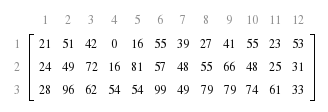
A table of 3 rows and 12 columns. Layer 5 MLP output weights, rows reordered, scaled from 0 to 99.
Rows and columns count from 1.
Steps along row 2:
up up down up down down up up down down up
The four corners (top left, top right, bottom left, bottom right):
21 53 28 33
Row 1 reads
21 51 42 0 16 55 39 27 41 55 23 53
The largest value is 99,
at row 3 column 6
